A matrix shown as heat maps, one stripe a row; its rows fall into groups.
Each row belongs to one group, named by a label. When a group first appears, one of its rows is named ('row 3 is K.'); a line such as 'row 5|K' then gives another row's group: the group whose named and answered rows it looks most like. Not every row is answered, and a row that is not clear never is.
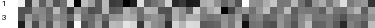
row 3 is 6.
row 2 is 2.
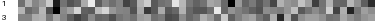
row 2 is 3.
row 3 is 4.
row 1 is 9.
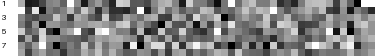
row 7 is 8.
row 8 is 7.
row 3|2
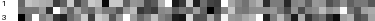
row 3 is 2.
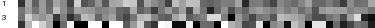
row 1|6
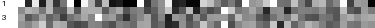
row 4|4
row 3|7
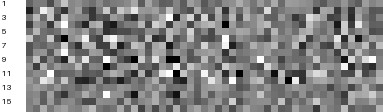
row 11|8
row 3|8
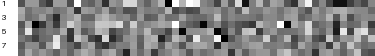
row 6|2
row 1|6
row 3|3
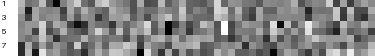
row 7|6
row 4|4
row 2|7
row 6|8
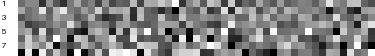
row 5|4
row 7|9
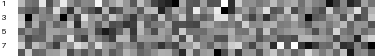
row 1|4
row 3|7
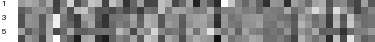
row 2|8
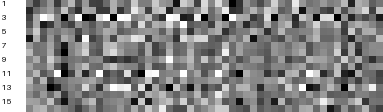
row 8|3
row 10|3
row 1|2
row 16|9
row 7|3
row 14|9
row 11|9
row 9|8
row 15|8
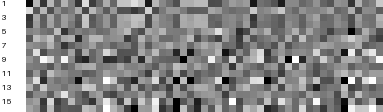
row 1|6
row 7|8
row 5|9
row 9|4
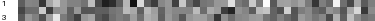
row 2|2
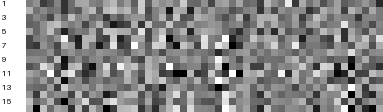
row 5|8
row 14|7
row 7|2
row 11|4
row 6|2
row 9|9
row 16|7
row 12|9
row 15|3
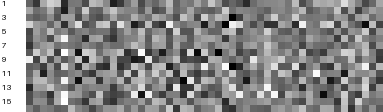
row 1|8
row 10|2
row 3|2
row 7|2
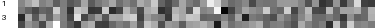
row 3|6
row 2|2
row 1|9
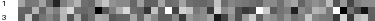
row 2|7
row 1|3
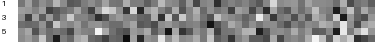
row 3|7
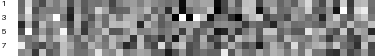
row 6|4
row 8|4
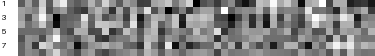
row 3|8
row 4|8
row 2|4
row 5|2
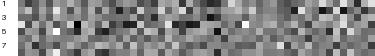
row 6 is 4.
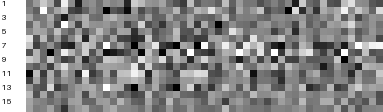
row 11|6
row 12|6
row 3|3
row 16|3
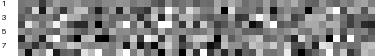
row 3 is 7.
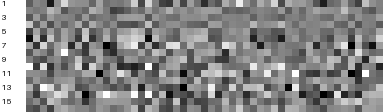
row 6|6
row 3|6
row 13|4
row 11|9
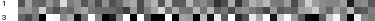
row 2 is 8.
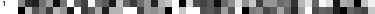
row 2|6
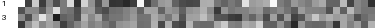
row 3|8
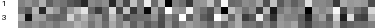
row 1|4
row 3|7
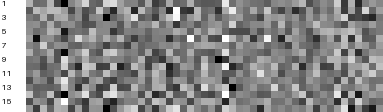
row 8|3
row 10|2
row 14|3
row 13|2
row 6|7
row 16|7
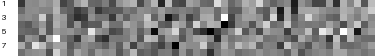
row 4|2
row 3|4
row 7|4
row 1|2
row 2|4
